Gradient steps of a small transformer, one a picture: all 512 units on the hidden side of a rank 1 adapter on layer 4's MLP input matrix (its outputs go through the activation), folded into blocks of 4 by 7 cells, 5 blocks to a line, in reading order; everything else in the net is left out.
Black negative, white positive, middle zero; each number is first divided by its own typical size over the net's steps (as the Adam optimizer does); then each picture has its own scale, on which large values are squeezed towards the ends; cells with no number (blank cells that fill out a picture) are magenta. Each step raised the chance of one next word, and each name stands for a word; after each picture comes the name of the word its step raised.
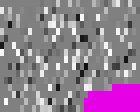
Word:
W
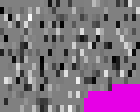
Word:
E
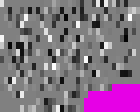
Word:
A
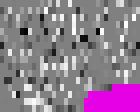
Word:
W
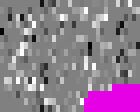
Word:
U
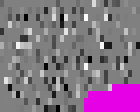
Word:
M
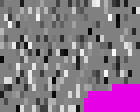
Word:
E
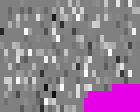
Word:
U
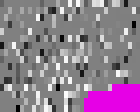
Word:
W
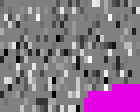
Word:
E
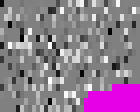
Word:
W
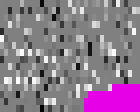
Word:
U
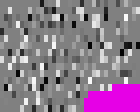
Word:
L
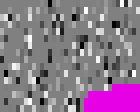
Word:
E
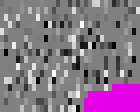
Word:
E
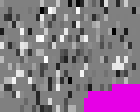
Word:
W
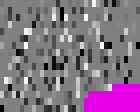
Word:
M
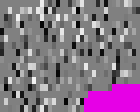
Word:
A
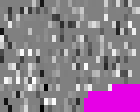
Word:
U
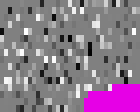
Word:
U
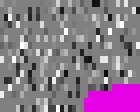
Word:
E
